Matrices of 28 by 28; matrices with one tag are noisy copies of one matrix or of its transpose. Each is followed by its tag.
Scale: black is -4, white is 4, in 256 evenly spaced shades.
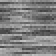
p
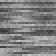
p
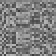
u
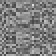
u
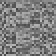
u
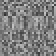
u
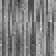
p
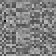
u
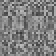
u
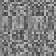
u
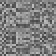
u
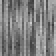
p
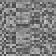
u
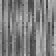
p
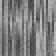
p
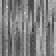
p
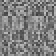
u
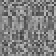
u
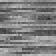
p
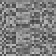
u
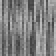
p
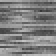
p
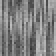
p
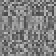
u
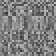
u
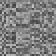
u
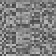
u
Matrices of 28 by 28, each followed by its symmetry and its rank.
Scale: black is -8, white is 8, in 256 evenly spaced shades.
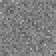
symmetric, full rank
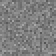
neither, full rank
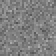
neither, full rank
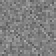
antisymmetric, full rank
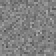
neither, full rank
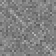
symmetric, full rank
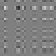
neither, rank one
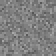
antisymmetric, full rank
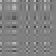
neither, rank one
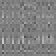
neither, rank three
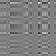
neither, rank one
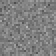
neither, full rank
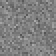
antisymmetric, full rank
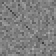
symmetric, full rank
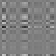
neither, rank one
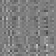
neither, rank three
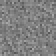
antisymmetric, full rank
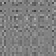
neither, rank three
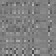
neither, rank three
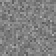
neither, full rank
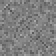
symmetric, full rank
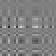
neither, rank one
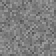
symmetric, full rank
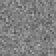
antisymmetric, full rank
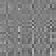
neither, rank three
